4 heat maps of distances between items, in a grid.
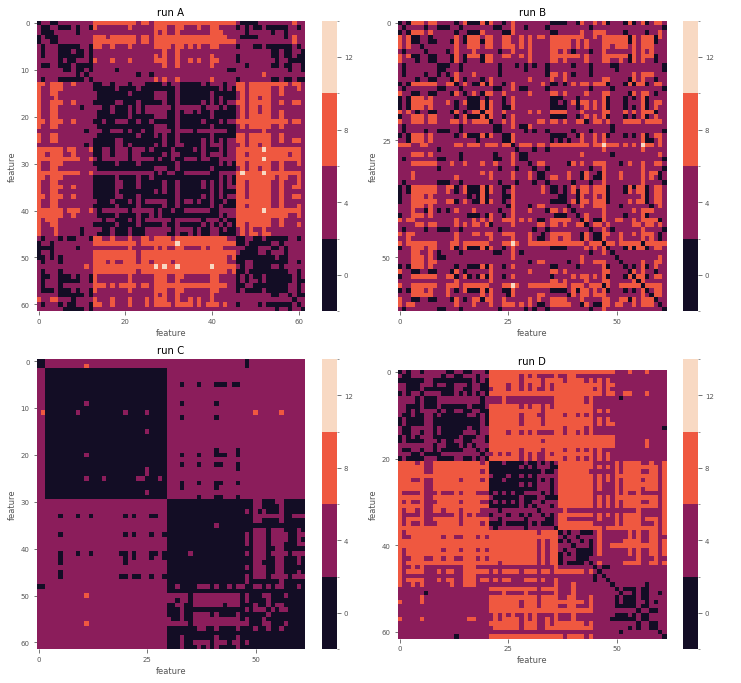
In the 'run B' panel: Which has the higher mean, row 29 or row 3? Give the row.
3
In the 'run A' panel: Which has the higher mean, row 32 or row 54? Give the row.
32
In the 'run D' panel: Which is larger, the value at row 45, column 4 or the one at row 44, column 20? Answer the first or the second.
the second
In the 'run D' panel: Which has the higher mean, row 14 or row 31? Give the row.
31
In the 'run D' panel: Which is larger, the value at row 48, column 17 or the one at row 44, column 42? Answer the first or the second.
the first
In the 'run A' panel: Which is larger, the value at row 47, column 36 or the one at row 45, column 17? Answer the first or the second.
the first
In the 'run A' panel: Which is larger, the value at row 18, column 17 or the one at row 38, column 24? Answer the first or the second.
the first
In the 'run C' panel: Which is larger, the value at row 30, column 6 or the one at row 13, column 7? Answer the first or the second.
the first
